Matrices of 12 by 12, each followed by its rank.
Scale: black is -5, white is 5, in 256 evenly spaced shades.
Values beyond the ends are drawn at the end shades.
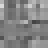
two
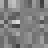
two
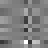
one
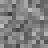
full rank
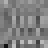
two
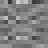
two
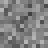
full rank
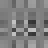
one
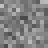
full rank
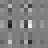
one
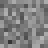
full rank
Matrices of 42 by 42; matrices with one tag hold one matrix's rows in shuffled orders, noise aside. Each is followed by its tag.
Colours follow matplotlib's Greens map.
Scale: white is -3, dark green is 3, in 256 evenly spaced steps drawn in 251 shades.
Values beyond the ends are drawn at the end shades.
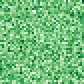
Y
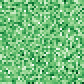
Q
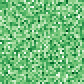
Q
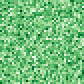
Y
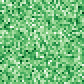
Y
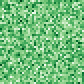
Y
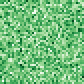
Y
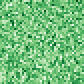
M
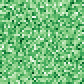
Y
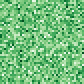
Y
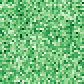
Y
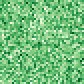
Y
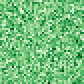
M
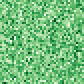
M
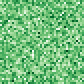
Q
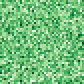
Y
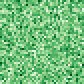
Y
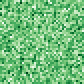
Y
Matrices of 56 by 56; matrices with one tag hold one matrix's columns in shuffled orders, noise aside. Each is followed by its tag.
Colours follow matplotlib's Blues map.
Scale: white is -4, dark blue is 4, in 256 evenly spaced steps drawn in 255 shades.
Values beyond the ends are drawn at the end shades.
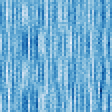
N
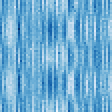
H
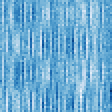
N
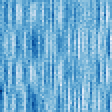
N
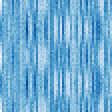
H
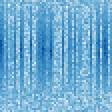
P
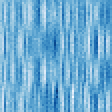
N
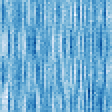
N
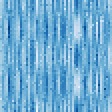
H
